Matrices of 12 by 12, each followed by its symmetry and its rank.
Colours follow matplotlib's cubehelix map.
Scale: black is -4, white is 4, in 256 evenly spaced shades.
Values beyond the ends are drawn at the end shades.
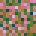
neither, full rank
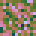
antisymmetric, full rank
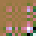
symmetric, rank one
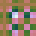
symmetric, rank one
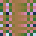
neither, rank one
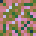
symmetric, full rank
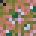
symmetric, full rank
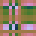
neither, rank one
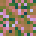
antisymmetric, full rank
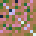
symmetric, full rank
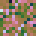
antisymmetric, full rank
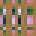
neither, rank one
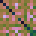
symmetric, full rank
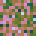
neither, full rank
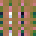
neither, rank one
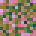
neither, full rank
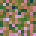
neither, full rank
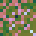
symmetric, full rank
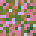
symmetric, full rank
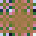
symmetric, rank one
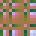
symmetric, rank one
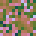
antisymmetric, full rank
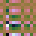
neither, rank one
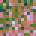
neither, full rank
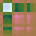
symmetric, rank one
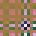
symmetric, rank one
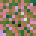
antisymmetric, full rank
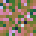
antisymmetric, full rank
